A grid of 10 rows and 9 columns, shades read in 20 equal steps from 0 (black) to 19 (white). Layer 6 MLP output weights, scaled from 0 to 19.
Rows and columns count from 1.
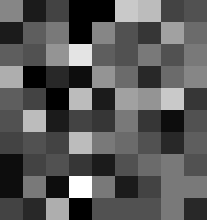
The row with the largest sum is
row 3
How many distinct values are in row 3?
5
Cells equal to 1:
5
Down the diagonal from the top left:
10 7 11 1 2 9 6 9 9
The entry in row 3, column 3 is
11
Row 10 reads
5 3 13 0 6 6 6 9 3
